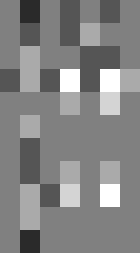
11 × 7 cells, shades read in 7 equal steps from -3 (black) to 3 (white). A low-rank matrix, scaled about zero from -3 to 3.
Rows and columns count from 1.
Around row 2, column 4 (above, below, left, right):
-1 0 0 1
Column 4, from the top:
-1 -1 0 3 1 0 0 1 2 0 0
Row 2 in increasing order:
-1 -1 0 0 0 0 1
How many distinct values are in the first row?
3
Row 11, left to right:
0 -2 0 0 0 0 0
